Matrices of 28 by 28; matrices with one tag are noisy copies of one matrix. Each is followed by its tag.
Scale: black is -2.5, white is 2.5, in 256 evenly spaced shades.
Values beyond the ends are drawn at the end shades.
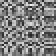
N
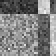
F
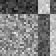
F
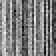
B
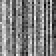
B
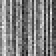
B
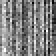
B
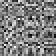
N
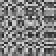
N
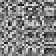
N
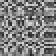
N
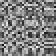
N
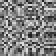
N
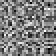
N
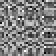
N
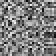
N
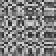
N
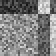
F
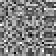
N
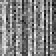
B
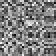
N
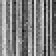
B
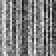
B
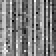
B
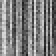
B
